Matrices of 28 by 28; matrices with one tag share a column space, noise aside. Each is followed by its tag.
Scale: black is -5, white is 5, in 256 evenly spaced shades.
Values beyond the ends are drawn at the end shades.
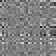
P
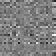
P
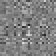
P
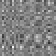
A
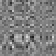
A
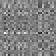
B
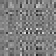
B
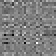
P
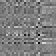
P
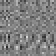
A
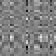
A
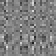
A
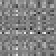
B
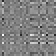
P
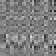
A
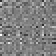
P
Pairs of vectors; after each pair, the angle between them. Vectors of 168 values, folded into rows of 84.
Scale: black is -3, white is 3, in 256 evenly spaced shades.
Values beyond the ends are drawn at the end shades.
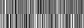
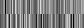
nearly opposite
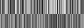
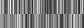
partly opposed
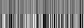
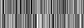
partly opposed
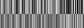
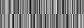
orthogonal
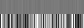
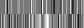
partly aligned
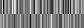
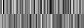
nearly parallel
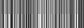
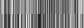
nearly opposite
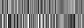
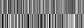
nearly opposite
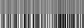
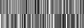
partly aligned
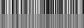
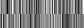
partly opposed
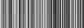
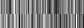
partly aligned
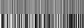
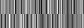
orthogonal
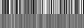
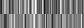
partly opposed
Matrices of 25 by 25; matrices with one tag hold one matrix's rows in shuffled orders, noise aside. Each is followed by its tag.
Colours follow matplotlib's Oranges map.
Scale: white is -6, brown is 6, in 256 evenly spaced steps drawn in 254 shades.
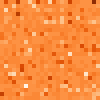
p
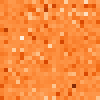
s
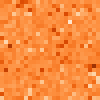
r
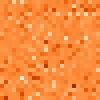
s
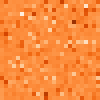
s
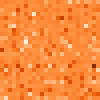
p
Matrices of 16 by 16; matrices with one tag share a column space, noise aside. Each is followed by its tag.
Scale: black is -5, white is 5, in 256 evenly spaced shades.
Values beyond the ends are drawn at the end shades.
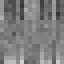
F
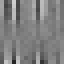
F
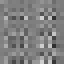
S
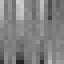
F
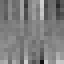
F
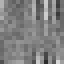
F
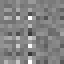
S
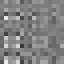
S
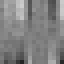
F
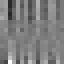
F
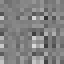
S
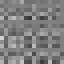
S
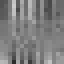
F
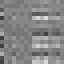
S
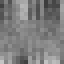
F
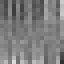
F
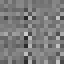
S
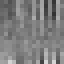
F
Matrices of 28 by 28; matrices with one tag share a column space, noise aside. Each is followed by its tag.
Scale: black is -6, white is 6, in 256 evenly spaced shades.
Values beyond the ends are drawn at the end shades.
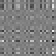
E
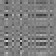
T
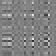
T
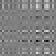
E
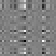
E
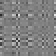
T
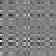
T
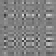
T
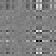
E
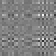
T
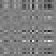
E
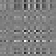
E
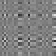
T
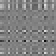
E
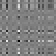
E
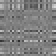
E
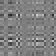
T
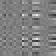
T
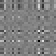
E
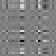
E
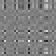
E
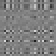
E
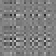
T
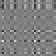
E
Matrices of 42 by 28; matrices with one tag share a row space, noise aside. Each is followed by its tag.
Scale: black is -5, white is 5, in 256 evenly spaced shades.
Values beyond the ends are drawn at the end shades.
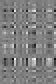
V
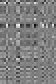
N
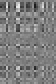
N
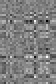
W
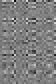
V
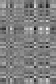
W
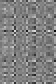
V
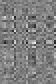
V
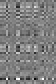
N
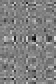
V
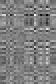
W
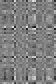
V
